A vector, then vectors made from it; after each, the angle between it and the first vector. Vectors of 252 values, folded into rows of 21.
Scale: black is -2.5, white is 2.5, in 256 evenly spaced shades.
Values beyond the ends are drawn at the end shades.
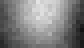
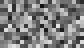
orthogonal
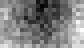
nearly opposite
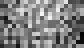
partly aligned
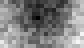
nearly opposite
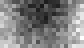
nearly opposite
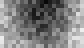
nearly opposite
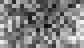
partly opposed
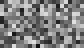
orthogonal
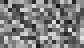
orthogonal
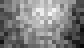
nearly parallel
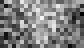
partly aligned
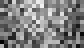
partly aligned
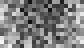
partly opposed
